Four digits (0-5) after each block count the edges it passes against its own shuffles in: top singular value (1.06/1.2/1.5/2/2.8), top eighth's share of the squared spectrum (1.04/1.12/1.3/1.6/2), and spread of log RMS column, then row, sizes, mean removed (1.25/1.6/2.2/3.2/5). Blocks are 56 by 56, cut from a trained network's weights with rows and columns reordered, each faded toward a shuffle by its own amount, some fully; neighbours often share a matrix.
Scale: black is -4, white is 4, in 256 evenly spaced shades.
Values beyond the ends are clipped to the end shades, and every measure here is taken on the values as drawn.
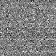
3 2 0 1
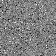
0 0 0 0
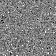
0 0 0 0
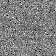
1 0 0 0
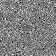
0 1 0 0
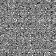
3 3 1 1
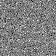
0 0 0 0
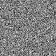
1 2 0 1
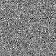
2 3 1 1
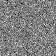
0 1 0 0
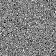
0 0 0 0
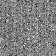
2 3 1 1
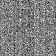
2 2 0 0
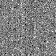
2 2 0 1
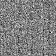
2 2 0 0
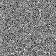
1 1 0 0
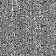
2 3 1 1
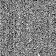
2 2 0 0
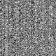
2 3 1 2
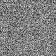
2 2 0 0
